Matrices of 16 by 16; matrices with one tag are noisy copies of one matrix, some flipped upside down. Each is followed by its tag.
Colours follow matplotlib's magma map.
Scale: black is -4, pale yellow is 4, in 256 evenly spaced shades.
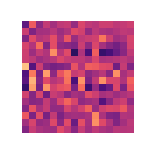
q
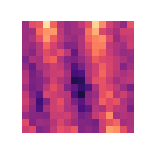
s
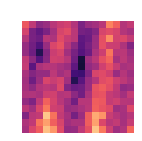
s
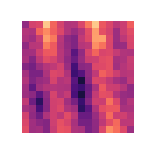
s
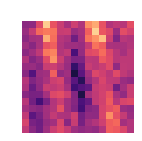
s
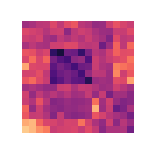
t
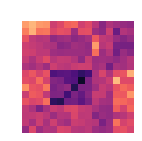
t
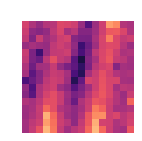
s
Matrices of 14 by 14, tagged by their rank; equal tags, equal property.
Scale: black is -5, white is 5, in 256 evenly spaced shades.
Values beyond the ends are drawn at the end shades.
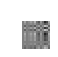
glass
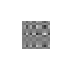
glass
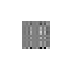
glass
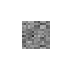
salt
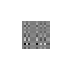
glass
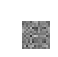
salt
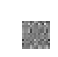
salt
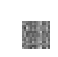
salt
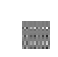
glass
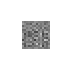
salt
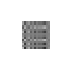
glass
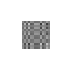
glass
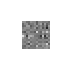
salt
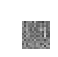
salt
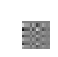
glass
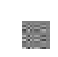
glass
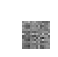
salt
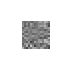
salt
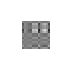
glass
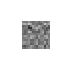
salt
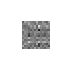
salt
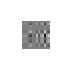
glass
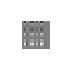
glass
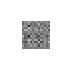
salt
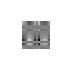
glass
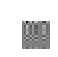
glass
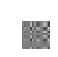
glass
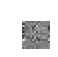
salt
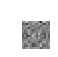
salt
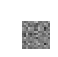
salt
